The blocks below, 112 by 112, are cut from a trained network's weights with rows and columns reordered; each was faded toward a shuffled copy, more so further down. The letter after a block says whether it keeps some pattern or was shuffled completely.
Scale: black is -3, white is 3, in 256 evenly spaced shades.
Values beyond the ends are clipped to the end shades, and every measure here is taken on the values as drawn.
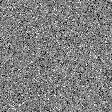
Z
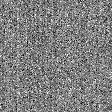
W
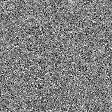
W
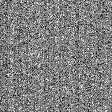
W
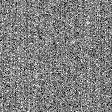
W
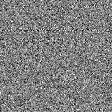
W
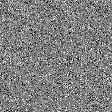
W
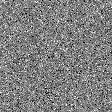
Z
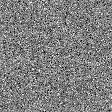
Z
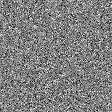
Z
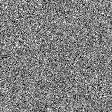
W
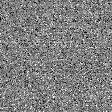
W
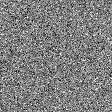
Z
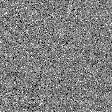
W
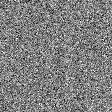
Z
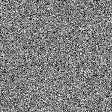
Z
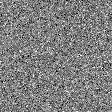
Z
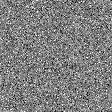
Z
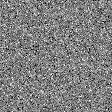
Z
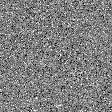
Z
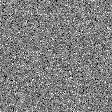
W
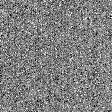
W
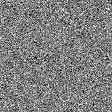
W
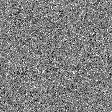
Z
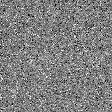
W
